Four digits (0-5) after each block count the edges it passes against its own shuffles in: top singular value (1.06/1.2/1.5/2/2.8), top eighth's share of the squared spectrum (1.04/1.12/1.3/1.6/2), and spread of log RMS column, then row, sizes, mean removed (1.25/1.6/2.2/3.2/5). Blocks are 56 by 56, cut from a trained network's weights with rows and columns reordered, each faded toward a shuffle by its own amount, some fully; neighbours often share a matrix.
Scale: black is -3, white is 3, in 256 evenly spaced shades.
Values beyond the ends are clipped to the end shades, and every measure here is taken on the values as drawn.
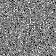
0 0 0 0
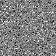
1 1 0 1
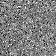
0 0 0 0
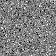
0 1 0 0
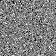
0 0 0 0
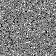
0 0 0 0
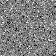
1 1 0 0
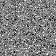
1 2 0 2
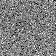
0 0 0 0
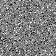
1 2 0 1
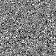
2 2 0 2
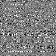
2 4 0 3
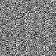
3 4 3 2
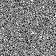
1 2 0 0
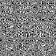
3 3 1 3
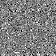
2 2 0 2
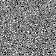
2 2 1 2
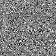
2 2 0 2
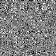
2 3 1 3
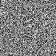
2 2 0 0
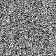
2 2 0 0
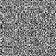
3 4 2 1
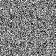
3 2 1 0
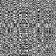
4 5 3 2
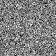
1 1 0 0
